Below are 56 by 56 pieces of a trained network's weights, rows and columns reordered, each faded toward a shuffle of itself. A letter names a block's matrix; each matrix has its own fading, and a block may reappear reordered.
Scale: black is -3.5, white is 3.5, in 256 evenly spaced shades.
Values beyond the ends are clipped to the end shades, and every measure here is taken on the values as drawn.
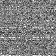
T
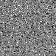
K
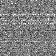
T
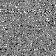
K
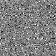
K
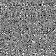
K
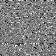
K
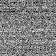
T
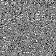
K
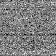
T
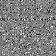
K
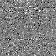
K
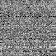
T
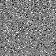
K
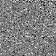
K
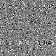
K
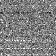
T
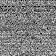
T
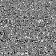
K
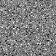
K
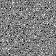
K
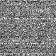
T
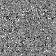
K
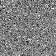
K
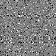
K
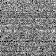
T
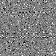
K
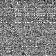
T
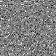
K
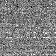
T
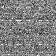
T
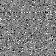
K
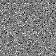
K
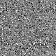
K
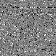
K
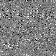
K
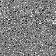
K
